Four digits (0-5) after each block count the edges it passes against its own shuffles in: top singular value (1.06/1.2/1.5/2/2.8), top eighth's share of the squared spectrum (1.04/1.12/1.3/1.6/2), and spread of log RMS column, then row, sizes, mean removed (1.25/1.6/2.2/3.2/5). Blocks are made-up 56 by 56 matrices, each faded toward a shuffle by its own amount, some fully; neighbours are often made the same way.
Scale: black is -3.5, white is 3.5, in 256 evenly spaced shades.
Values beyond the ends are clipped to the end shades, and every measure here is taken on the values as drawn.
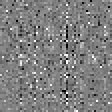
4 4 2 1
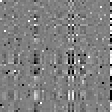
5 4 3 2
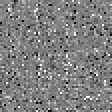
3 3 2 1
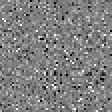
3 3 1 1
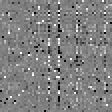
4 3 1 1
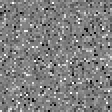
1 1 0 0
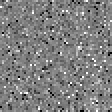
2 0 0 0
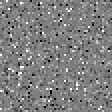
0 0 0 0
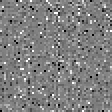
3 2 1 0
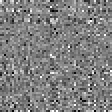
4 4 2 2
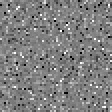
1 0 0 0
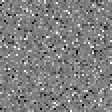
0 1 0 0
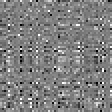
5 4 3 3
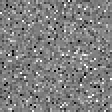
2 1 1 0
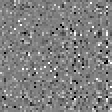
4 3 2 1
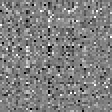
4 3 2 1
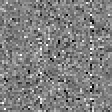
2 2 2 0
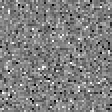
0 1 0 0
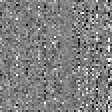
2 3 3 0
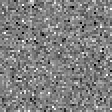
0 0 1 0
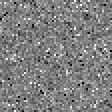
0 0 0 0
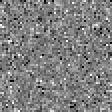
0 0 0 0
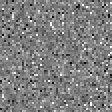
1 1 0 0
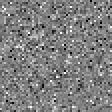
2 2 1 0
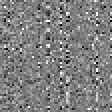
3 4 3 1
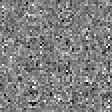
3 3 2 1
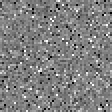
0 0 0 0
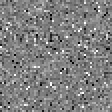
2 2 1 0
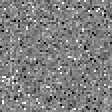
0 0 0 0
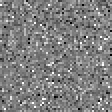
0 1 0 0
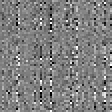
4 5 3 2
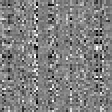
4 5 4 2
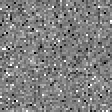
1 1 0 0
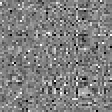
4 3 2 2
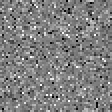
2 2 0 0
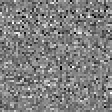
1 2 0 2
